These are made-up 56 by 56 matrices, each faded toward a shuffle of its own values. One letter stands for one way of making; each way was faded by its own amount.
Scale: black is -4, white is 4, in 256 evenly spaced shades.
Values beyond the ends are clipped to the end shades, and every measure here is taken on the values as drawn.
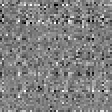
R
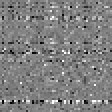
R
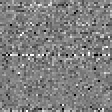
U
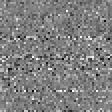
U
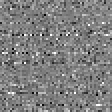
U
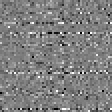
R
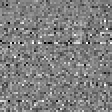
U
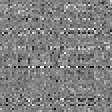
R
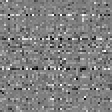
R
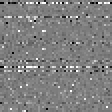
R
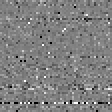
U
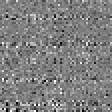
R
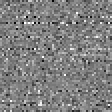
U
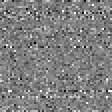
U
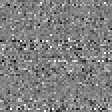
U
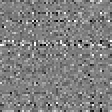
R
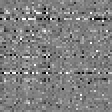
R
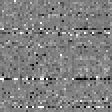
R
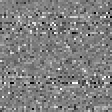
U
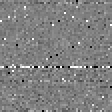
U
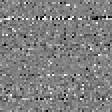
U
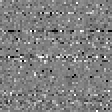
U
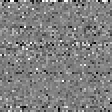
U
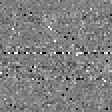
U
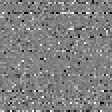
U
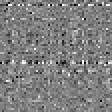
R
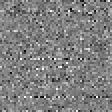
U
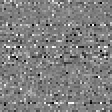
U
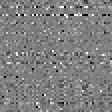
R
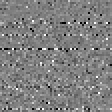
U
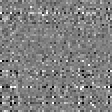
R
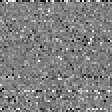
U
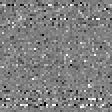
U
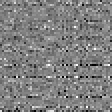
R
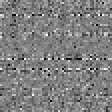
R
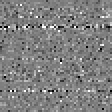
U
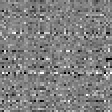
R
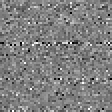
U
